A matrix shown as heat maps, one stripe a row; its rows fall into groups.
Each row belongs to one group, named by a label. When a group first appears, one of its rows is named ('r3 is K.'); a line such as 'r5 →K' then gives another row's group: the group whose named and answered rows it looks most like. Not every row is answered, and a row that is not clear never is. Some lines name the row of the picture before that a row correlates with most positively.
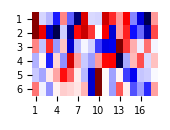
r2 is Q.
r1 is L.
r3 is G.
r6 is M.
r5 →M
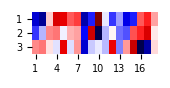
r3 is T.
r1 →M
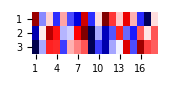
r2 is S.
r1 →L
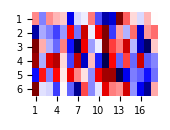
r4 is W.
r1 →G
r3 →L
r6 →L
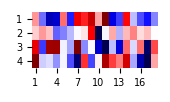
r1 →Q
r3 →W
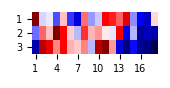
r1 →L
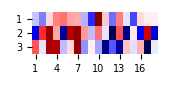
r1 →M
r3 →W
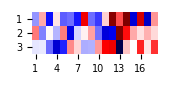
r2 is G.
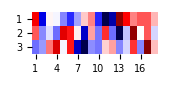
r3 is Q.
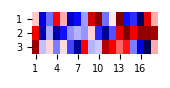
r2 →G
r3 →L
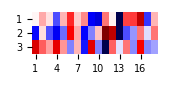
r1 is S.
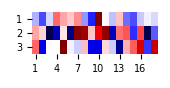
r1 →M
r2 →Q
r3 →S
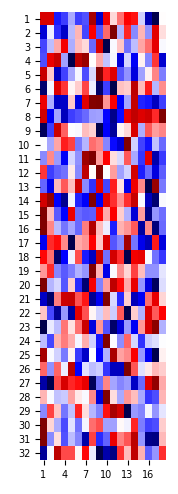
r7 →Q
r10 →G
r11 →Q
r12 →Q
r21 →M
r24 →M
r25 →L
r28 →M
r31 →L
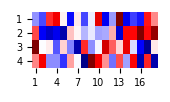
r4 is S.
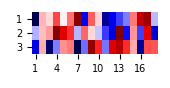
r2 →G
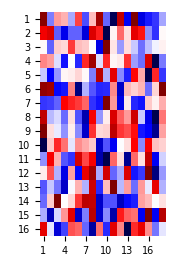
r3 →M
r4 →Q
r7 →M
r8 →L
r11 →S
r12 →Q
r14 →S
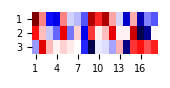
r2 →T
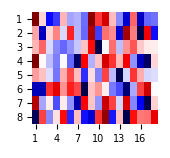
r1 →T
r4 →L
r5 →S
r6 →M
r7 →L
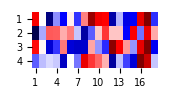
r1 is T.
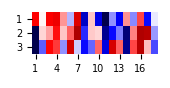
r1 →W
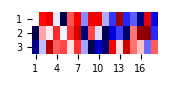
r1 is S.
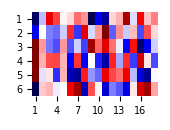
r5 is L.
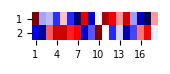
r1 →L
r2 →M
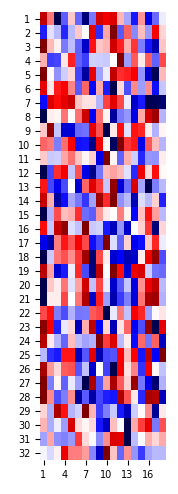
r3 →L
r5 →L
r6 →W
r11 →M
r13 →Q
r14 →T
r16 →W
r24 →T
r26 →W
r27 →L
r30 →S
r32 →M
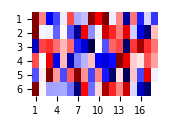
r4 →G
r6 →L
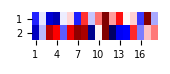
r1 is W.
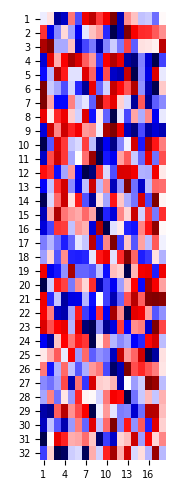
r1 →Q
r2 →G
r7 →T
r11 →S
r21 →G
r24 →M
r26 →G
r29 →M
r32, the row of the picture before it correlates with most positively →1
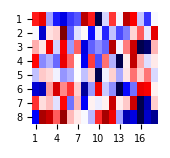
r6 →M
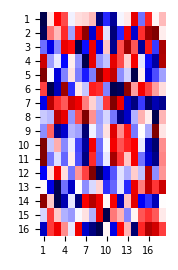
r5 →T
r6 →G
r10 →L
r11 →L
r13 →G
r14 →Q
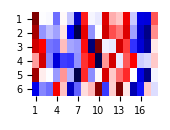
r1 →L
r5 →L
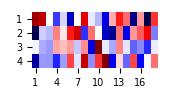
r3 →M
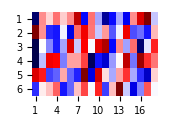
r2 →Q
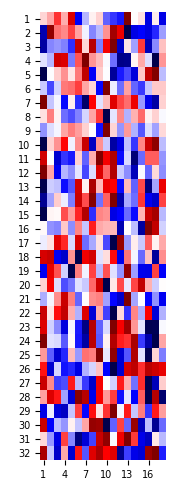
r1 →G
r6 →M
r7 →L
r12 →T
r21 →G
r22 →W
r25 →Q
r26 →G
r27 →T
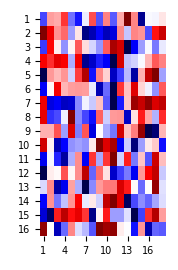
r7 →G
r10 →T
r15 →M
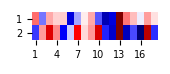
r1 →G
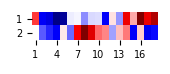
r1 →G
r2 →Q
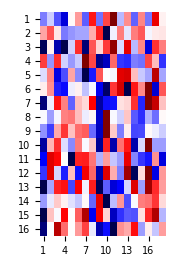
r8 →M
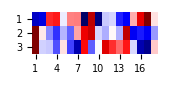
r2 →Q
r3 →L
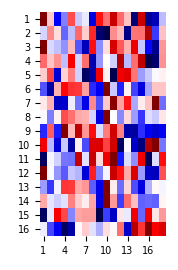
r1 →T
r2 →S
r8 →M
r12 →L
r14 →M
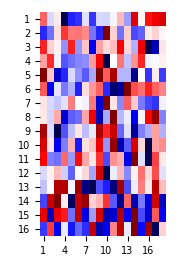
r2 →M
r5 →T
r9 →T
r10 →Q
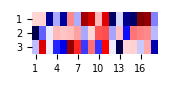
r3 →S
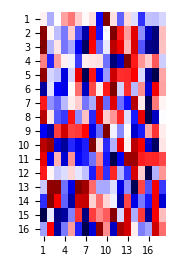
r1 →M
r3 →L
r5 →L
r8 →T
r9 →M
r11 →G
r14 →S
